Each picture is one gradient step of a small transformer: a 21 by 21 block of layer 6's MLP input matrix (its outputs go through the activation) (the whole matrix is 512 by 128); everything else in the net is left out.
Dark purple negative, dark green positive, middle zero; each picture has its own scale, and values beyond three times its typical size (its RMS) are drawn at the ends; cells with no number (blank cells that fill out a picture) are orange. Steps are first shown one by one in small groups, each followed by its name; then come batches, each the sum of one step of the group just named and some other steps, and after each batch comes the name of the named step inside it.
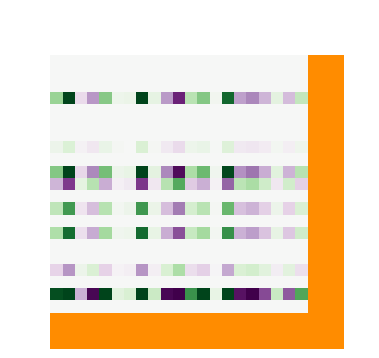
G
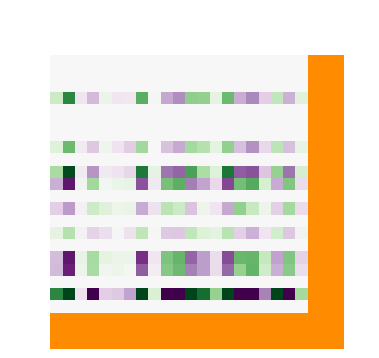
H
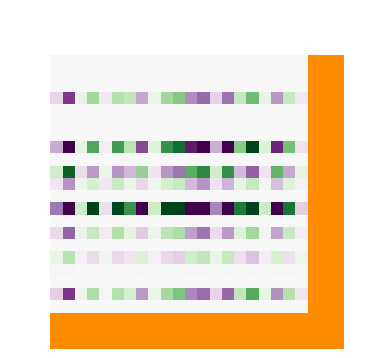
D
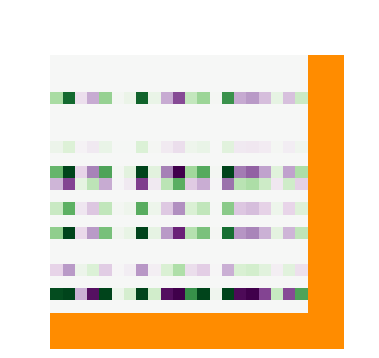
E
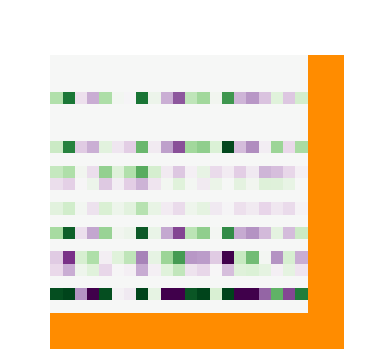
E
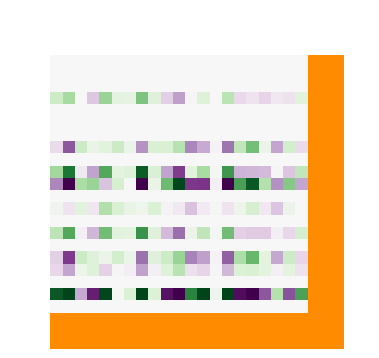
E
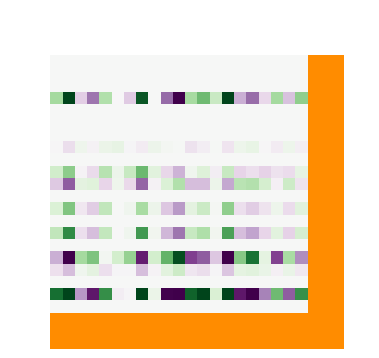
G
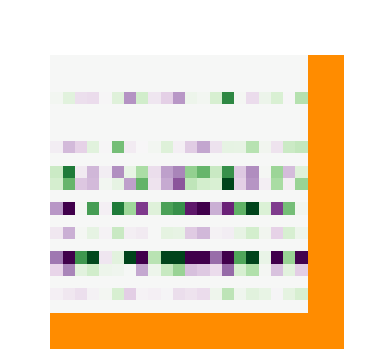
D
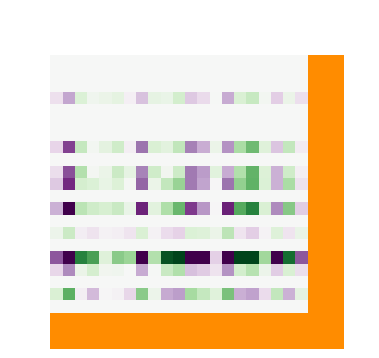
H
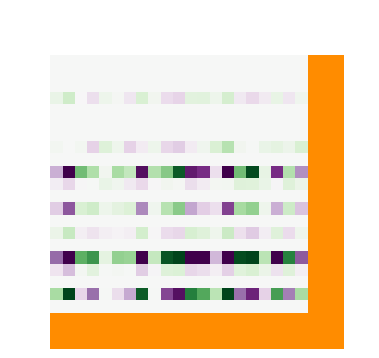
H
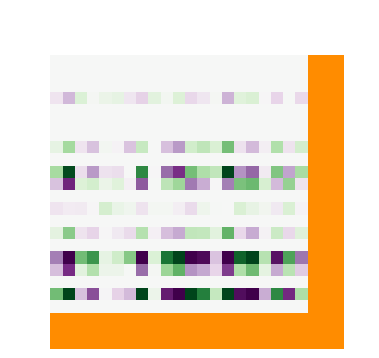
H
